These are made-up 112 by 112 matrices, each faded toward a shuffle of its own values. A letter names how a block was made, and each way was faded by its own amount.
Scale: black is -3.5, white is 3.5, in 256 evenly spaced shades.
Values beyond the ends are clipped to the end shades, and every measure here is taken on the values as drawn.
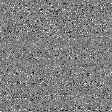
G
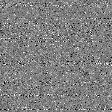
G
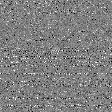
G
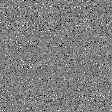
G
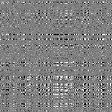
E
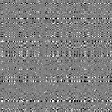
E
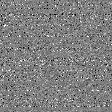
G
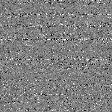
G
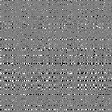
E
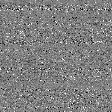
G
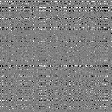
E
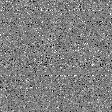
G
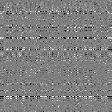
E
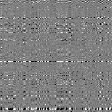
E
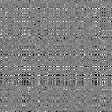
E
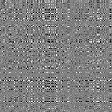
E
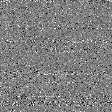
G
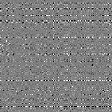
E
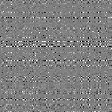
E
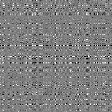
E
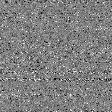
G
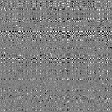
E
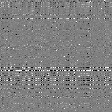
E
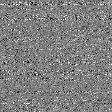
G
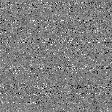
G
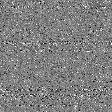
G
